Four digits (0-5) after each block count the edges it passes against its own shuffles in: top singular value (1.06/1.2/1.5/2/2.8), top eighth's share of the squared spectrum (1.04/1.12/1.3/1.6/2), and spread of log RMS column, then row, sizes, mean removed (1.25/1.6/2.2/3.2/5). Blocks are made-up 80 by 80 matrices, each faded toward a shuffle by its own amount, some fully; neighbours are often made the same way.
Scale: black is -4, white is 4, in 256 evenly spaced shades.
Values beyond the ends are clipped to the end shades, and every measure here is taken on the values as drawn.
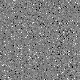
3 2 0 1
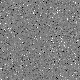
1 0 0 0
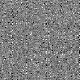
4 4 2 1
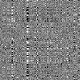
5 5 3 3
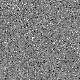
1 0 0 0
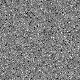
2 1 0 0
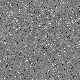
0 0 0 0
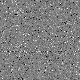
2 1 0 1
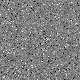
1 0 0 0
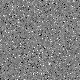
0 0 0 0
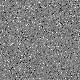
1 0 0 0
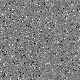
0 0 0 0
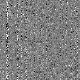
2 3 3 0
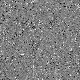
0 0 0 0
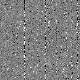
3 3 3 0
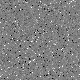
0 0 0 0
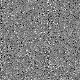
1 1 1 0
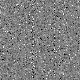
1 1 2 0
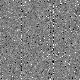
2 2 2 0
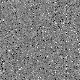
1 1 1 0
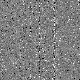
2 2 2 0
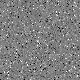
2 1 0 0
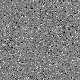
2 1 0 0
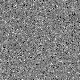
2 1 0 0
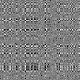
5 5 4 4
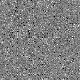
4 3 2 1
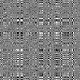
5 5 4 4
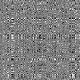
5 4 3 3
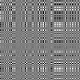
5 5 5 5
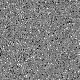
2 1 0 0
